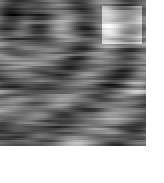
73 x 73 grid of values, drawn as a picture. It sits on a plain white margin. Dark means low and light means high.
Rings: centred on the top left. Ninth with the lowest average: top left. Ninth with the highest average: top right. Odd patch: higher, in the top right. Mirror symmetry: none.
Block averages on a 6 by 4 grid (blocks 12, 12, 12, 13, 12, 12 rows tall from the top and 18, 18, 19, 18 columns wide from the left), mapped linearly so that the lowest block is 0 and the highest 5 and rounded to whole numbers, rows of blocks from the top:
0224 | 1235 | 3221 | 1122 | 3223 | 1231
